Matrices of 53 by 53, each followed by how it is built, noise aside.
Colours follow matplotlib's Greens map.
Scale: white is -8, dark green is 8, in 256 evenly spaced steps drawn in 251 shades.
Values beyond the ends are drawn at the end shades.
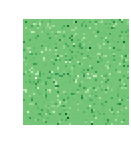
sparse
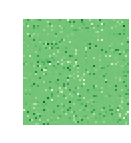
sparse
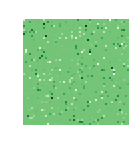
sparse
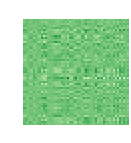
low rank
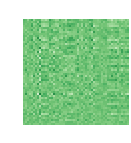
low rank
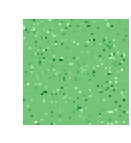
sparse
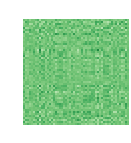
low rank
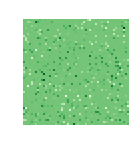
sparse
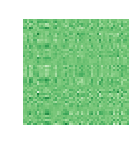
low rank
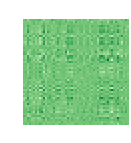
low rank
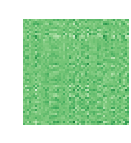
low rank
